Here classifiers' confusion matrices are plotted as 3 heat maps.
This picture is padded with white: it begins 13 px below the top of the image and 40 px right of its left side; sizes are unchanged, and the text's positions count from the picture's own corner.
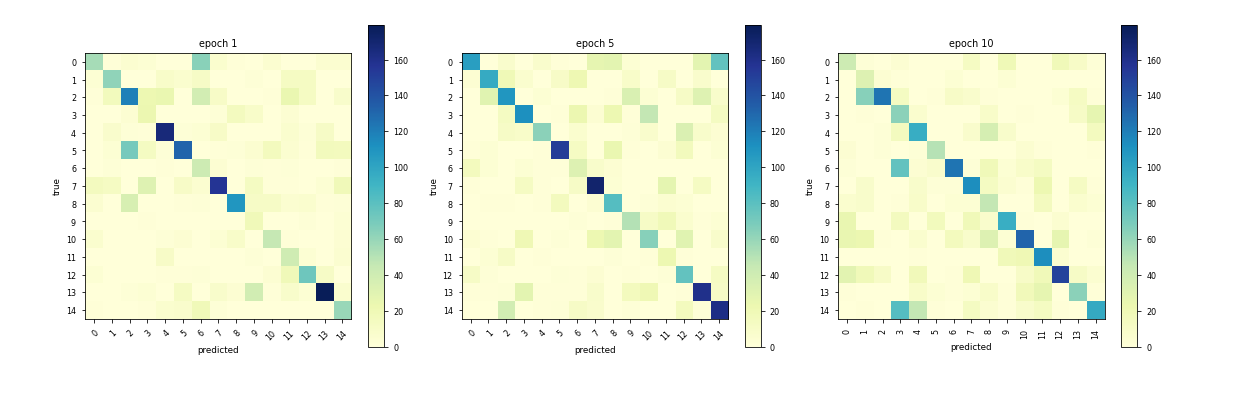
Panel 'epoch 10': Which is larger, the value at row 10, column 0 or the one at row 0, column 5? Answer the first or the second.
the first
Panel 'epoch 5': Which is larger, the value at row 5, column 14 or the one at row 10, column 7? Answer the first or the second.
the second
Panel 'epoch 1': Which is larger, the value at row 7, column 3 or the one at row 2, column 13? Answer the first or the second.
the first
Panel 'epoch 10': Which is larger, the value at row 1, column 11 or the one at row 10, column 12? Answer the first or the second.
the second
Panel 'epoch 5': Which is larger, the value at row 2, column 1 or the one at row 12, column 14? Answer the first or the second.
the first
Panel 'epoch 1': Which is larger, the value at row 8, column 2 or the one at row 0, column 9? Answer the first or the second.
the first
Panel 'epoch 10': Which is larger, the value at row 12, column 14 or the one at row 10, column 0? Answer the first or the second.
the second
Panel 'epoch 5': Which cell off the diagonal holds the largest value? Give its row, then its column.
0, 14
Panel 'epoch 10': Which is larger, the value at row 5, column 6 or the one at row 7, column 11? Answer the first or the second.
the second
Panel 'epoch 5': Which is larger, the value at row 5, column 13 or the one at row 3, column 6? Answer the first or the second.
the second
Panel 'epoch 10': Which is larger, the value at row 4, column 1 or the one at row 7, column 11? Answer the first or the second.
the second
